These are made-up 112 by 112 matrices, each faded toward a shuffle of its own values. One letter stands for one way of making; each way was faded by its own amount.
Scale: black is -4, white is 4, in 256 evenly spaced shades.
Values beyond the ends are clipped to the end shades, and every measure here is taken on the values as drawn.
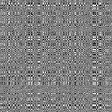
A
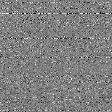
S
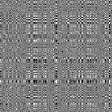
A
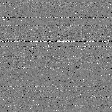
S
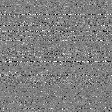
S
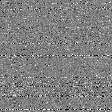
S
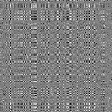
A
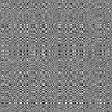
A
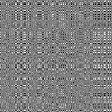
A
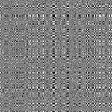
A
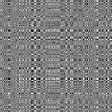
A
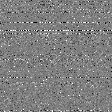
S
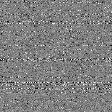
S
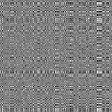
A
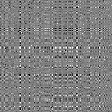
A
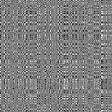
A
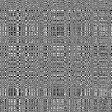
A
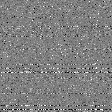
S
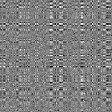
A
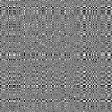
A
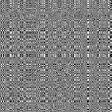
A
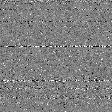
S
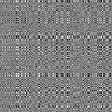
A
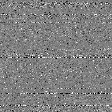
S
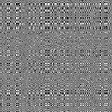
A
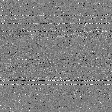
S
